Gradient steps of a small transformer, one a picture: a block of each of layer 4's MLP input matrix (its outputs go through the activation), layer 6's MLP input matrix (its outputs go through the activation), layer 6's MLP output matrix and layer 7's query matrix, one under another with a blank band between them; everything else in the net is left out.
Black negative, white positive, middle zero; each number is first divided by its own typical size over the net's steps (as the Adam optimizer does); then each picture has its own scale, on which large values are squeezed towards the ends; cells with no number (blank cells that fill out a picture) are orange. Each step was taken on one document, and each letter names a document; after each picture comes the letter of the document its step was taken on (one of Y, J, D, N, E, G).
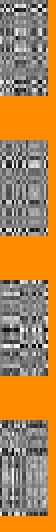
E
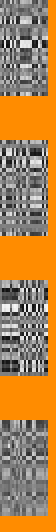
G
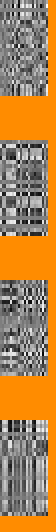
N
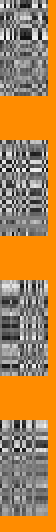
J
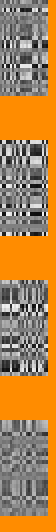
G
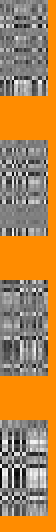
E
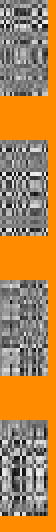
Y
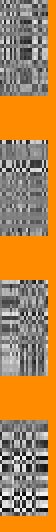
J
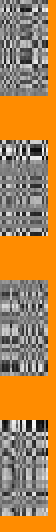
G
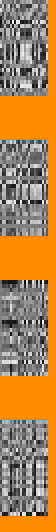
N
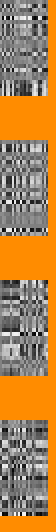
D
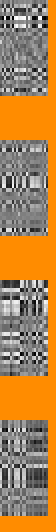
D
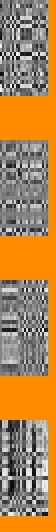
N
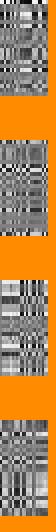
J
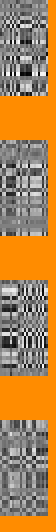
N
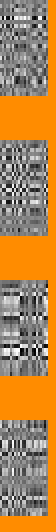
D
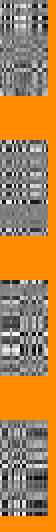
D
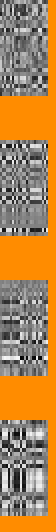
Y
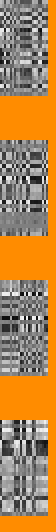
J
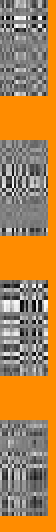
D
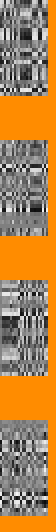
J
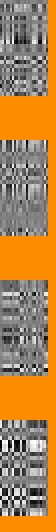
E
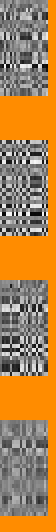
G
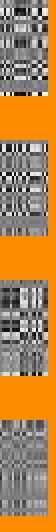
Y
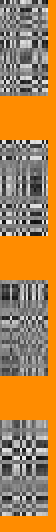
G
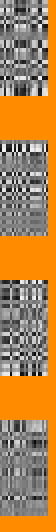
Y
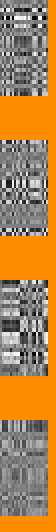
D
